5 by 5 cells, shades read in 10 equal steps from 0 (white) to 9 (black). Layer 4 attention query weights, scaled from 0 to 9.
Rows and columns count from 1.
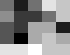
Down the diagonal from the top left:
5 7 3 2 2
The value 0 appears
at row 5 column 3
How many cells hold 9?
1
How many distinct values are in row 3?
4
